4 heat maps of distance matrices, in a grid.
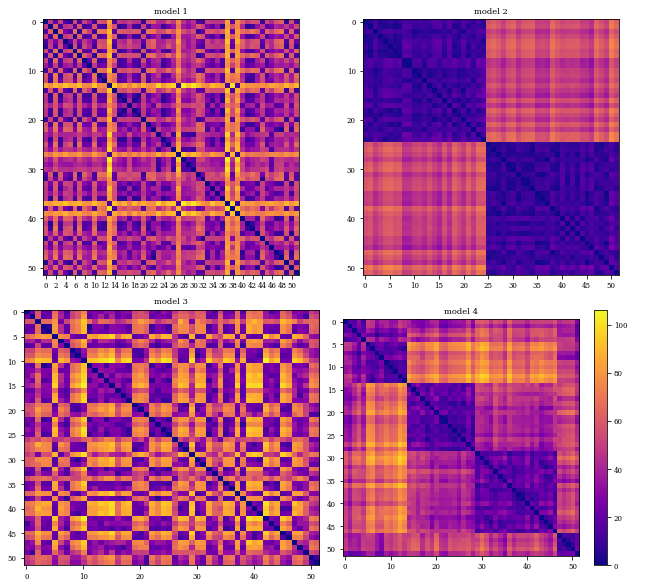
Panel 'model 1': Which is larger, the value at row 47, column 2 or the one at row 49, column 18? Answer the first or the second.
the first
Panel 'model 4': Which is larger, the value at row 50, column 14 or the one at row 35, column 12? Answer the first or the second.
the second
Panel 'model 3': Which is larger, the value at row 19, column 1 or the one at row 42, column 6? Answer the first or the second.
the first
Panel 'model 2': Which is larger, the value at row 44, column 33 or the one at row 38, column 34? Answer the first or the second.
the first
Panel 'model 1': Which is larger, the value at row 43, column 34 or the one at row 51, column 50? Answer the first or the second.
the second
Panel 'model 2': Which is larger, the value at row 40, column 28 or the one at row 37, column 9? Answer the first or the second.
the second
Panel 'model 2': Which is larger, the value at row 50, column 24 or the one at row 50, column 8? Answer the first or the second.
the first
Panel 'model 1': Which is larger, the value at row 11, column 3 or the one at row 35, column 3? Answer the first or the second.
the second
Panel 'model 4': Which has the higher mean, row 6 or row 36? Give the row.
6
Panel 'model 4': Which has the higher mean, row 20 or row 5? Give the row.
5
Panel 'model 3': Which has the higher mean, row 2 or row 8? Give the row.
2
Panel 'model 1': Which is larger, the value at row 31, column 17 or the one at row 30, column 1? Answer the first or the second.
the first
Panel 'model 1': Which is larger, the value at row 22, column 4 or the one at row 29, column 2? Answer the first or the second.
the first
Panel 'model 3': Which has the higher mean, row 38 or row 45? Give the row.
45
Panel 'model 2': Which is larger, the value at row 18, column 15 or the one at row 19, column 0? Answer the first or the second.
the first
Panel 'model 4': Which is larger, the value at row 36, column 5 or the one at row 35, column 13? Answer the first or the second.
the first
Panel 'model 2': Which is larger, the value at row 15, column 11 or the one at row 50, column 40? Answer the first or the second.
the second
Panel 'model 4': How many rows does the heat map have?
52
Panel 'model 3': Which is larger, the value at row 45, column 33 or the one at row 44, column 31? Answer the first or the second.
the second
